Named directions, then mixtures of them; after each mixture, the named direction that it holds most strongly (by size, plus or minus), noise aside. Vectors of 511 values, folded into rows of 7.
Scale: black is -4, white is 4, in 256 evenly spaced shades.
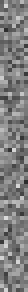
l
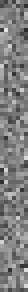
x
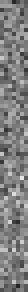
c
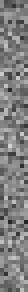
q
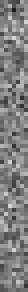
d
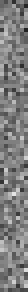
x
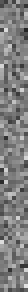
x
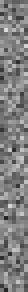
l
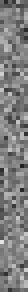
x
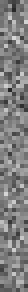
d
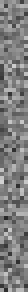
l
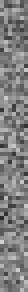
q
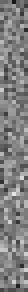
c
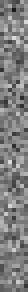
d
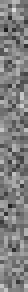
d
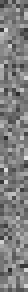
x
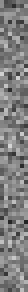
q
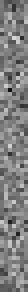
q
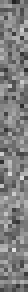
c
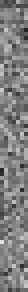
x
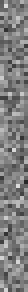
l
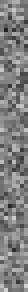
d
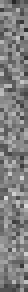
c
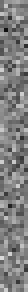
l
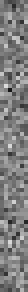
q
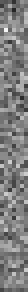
d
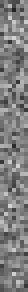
d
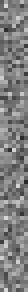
l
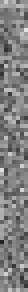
x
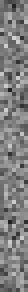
q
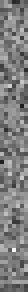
c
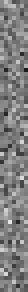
c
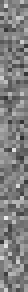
l
